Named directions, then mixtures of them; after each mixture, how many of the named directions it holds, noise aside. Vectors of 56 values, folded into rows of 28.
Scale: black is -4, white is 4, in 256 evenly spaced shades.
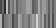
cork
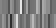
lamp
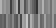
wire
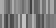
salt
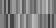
three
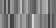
three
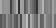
one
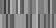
three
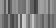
three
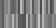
three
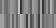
three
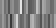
one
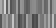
three
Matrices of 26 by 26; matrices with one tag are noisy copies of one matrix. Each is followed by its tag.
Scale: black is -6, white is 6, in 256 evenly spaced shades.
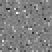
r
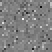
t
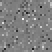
t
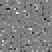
r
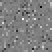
t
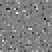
r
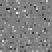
r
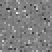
r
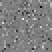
t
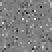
t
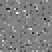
r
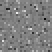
r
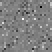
t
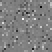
t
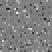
r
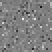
t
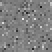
t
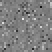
t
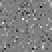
t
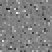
r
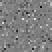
t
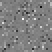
t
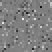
t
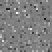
r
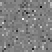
t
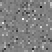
t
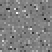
r
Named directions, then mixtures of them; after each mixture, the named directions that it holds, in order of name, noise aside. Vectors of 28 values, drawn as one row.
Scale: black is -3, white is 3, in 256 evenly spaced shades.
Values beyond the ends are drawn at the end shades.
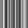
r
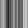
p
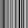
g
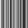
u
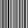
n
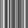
n, r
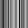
g, n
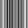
n, p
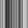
p, r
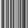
u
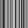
g, r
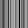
g, n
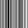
n, p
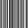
n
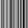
n, u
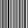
n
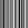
g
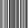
g, n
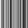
u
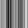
p, u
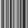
u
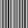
n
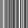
g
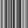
r, u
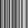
u
